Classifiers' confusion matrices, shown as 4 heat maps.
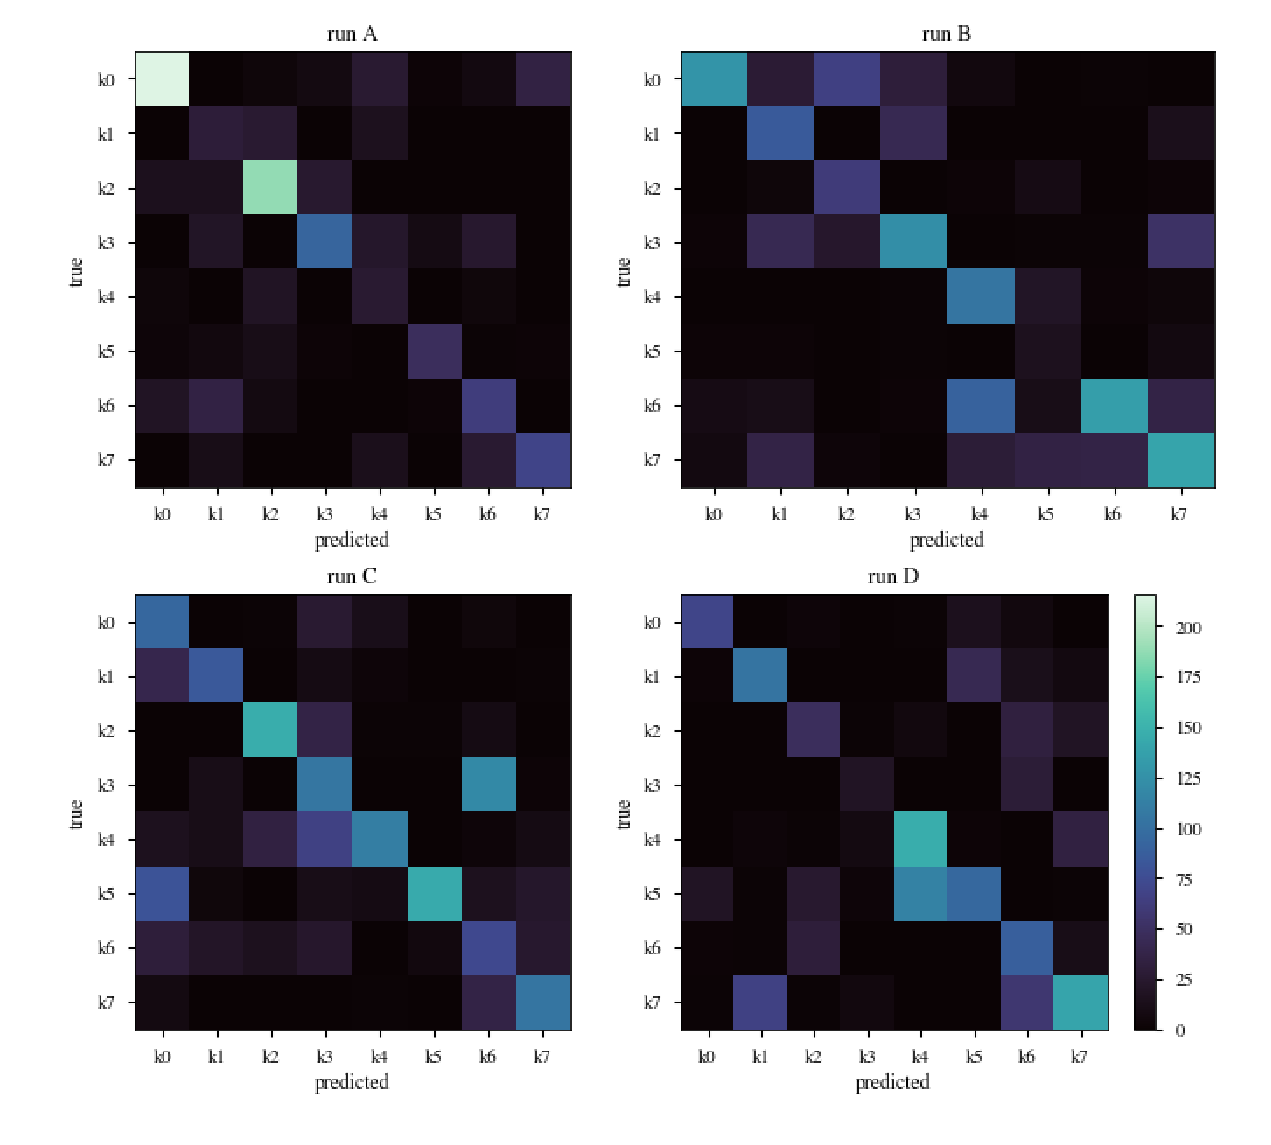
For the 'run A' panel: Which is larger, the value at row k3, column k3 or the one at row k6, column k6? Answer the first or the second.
the first
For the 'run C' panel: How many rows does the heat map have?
8
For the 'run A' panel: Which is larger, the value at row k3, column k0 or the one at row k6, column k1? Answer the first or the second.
the second
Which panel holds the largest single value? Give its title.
run A
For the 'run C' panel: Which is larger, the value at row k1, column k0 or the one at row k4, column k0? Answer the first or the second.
the first
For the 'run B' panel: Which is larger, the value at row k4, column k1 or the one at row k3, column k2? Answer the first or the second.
the second
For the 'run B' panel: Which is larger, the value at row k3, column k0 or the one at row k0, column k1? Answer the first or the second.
the second
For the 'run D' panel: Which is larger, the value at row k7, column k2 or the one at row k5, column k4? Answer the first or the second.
the second
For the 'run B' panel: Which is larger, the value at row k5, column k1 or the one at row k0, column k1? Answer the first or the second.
the second
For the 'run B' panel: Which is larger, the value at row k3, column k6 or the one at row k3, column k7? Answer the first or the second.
the second
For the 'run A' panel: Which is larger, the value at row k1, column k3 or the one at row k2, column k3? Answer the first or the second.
the second
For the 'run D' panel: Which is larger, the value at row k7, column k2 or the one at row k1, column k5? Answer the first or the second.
the second
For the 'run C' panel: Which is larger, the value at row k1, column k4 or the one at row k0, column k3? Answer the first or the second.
the second
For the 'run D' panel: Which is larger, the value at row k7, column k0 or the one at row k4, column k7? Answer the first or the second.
the second
